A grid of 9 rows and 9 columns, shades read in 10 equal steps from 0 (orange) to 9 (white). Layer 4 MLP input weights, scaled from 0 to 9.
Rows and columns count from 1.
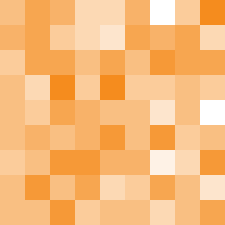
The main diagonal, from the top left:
4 2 2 5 4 4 8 4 2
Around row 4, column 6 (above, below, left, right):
4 4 0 5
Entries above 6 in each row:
1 1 0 0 2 0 1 1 0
